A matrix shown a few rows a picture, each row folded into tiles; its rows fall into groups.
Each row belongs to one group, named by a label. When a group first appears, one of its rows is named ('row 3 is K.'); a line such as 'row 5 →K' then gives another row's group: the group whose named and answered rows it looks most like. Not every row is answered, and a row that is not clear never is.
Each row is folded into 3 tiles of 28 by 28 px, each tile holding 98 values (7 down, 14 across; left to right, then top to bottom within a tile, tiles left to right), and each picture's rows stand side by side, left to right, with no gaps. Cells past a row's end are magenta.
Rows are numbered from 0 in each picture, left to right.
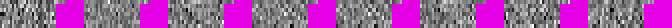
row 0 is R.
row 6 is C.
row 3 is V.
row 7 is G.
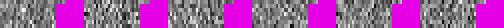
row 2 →C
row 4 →R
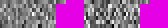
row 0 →V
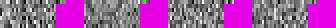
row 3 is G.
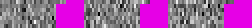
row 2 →C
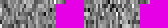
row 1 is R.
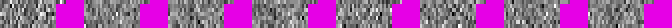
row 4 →C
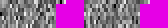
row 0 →R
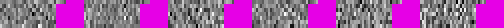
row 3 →V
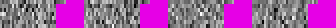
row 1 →C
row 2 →V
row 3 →G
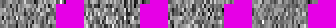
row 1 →C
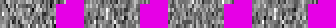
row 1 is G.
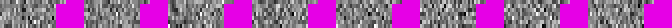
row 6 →V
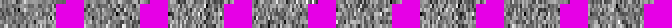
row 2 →R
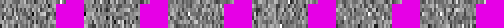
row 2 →C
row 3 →C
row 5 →C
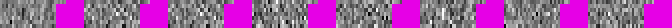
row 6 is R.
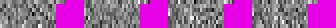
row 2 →G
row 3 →G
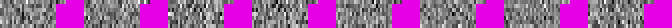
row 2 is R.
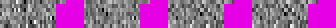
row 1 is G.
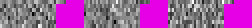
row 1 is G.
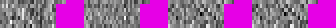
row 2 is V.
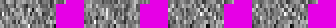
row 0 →C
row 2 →V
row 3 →V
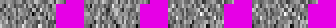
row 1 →G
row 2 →V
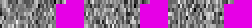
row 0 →R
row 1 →C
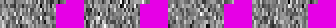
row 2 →V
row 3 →C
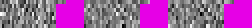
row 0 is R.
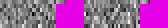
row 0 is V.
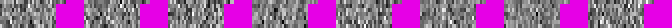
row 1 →C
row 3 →G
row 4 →C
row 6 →R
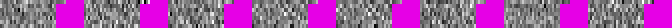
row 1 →R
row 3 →V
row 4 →V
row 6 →C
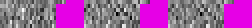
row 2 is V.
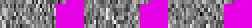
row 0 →C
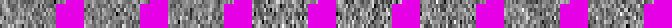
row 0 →R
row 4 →R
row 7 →V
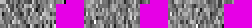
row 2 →C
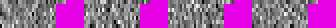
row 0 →R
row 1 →G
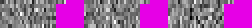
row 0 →C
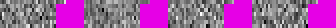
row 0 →C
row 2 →V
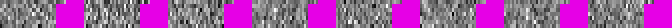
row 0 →V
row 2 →C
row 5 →R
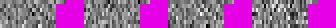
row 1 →R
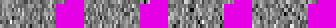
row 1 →R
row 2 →G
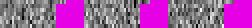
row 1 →C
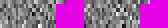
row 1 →V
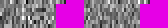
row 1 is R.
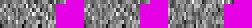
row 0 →V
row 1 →V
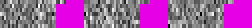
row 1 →C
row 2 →R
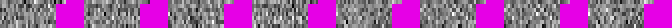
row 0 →R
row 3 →C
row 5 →V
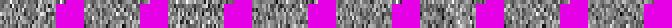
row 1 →V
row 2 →C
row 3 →R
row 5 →G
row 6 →V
